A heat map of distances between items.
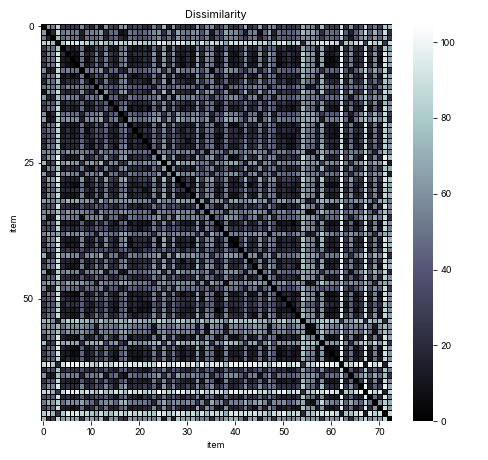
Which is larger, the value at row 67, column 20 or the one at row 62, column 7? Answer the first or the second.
the second
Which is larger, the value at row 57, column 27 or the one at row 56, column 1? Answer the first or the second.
the second
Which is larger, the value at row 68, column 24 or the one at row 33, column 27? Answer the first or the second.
the second
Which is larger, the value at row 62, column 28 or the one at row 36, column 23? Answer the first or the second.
the first
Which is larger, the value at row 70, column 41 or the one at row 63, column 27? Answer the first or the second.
the second
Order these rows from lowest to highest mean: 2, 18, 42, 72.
18, 2, 42, 72
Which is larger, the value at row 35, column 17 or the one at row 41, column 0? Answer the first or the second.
the second
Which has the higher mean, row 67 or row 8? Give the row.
67
